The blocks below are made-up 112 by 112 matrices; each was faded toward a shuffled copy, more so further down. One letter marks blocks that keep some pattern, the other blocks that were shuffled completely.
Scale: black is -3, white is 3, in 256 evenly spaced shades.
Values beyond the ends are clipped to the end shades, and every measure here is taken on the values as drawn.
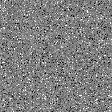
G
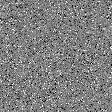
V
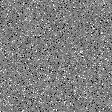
V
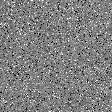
V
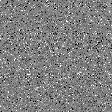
G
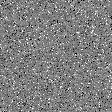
V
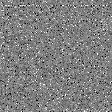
G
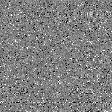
G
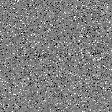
G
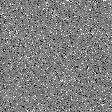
V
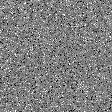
V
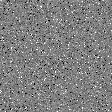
V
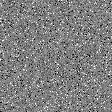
V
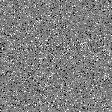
G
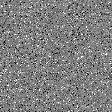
G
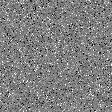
V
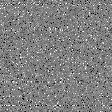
G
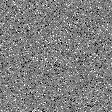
V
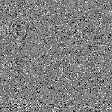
G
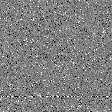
G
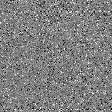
G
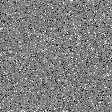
V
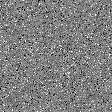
V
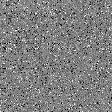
G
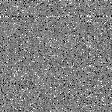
G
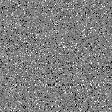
G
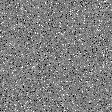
V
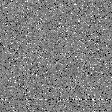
G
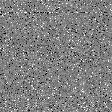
G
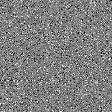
G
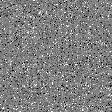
G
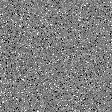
V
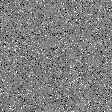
V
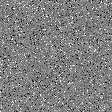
V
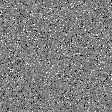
V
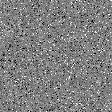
G
